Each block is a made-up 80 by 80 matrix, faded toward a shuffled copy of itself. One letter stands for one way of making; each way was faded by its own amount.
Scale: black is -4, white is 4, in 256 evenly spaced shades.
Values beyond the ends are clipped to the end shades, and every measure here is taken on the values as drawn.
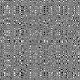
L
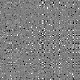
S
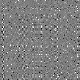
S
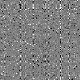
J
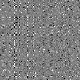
J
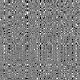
L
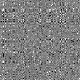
J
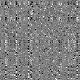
J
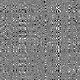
L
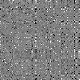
S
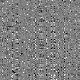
J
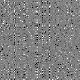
S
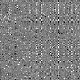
J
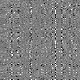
L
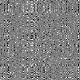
J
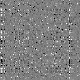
S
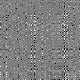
L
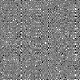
J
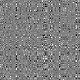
L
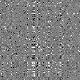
S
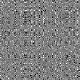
J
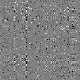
S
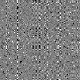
J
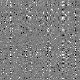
S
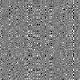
L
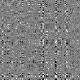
L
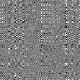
L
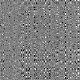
L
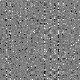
S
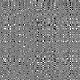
L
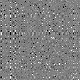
S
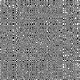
L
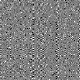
J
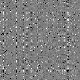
S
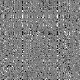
J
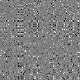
S
